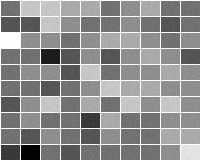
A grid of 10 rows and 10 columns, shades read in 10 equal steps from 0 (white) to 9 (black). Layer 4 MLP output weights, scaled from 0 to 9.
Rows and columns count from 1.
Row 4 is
5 5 8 6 4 6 4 3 4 6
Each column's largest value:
7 9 8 6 7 6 5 5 6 6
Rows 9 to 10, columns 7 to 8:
5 5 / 5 5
